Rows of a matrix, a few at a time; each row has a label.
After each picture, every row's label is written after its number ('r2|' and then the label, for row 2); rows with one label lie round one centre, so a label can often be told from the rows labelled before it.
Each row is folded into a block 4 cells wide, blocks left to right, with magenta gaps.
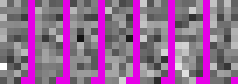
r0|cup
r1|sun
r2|sun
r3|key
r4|cup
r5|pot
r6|cup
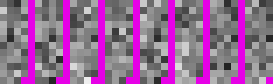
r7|sun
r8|cup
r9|pot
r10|sun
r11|cup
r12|pot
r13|key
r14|key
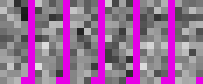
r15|key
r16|pot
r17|sun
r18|cup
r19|pot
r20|pot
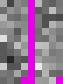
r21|cup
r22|pot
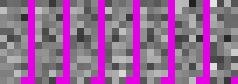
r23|sun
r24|sun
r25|sun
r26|sun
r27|sun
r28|key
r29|cup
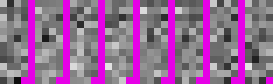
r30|cup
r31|sun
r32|pot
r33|pot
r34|sun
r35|sun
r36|cup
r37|cup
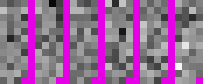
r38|sun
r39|key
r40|sun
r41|cup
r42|cup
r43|pot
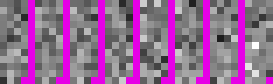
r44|sun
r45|sun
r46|sun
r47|key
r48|cup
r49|key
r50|sun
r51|pot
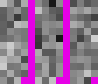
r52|pot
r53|key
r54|sun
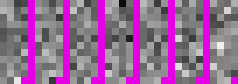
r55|key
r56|sun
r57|key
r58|key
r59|key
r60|cup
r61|pot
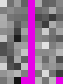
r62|cup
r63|pot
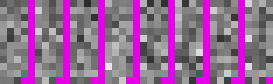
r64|sun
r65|sun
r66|sun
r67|pot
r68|cup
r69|cup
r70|sun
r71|cup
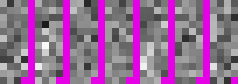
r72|cup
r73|pot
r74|key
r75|sun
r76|pot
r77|sun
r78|cup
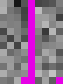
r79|key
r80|sun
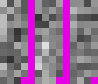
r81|cup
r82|pot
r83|sun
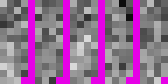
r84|pot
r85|sun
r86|pot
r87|key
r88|key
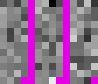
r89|sun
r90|key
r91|cup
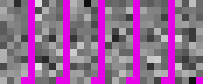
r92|key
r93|cup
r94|key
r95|sun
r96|sun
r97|cup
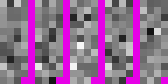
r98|cup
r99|cup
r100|pot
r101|cup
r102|sun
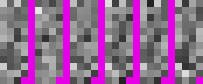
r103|cup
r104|sun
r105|cup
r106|cup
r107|cup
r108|cup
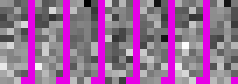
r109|pot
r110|pot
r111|key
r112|cup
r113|key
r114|pot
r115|key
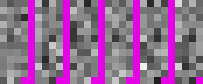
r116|sun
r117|cup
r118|key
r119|sun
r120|cup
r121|cup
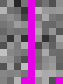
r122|key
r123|sun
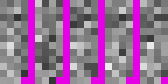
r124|pot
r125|cup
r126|pot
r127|pot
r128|pot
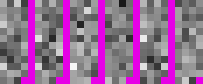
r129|cup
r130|cup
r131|pot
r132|key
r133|cup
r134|sun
